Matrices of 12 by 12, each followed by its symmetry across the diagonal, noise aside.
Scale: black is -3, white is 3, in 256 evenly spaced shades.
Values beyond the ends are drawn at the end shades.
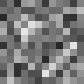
symmetric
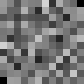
symmetric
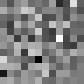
antisymmetric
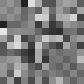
symmetric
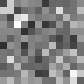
symmetric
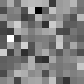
antisymmetric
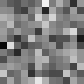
antisymmetric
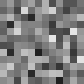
antisymmetric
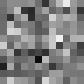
antisymmetric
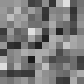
symmetric
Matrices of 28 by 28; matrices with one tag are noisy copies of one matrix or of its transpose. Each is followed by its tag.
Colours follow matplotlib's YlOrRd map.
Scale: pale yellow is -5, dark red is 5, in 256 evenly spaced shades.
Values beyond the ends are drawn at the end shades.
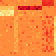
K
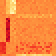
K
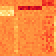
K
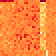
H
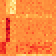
K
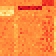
K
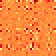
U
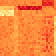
K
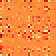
U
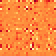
U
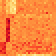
K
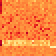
H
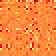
U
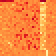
H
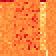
H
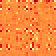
U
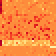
H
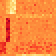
K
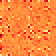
U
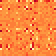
U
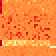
H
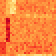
K
